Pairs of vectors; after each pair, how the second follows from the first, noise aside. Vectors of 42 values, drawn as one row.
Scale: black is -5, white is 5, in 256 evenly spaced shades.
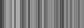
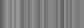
shrunk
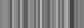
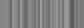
shrunk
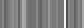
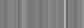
shrunk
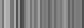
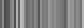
negated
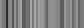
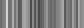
negated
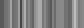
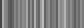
shuffled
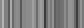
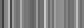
negated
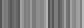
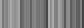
negated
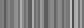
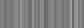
shrunk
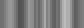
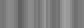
shrunk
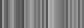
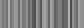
shuffled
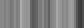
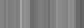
shrunk
